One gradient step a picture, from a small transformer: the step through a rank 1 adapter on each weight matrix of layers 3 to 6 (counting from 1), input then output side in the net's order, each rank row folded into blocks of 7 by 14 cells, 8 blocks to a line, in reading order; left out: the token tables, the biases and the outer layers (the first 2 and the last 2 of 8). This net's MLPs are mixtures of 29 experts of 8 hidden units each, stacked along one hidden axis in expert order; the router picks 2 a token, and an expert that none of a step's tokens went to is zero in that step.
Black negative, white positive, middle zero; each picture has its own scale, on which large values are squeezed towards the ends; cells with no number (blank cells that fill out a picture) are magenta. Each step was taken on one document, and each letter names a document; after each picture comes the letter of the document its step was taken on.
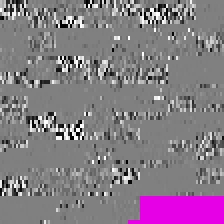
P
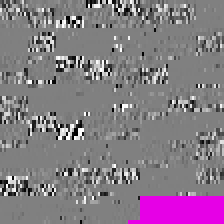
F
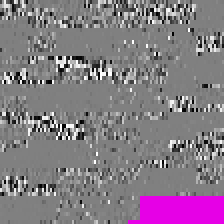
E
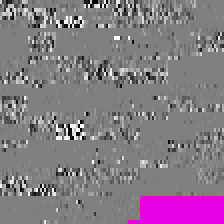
P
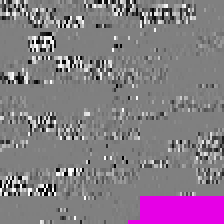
F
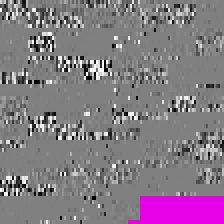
F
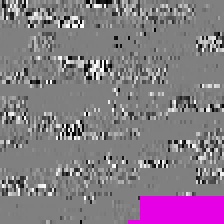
F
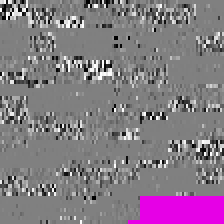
F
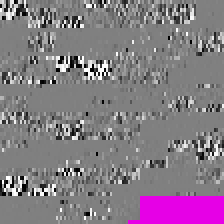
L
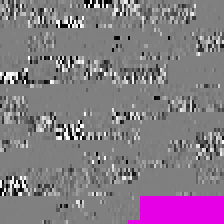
P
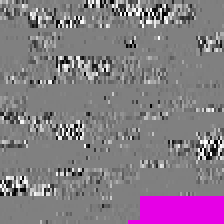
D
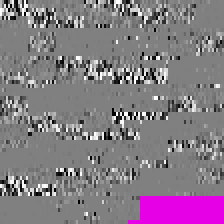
P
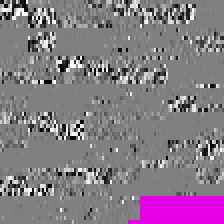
L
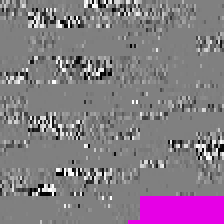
D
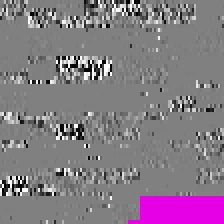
D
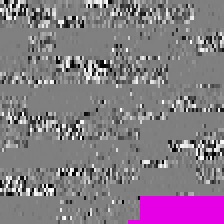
L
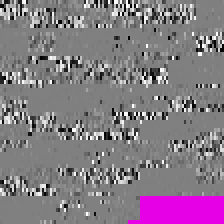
P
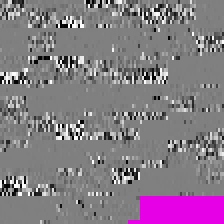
P
